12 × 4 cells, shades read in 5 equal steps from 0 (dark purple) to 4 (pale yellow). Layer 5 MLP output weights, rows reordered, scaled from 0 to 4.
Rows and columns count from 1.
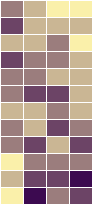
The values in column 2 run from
0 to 3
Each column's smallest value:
1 0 1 0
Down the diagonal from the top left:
2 3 2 3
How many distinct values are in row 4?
3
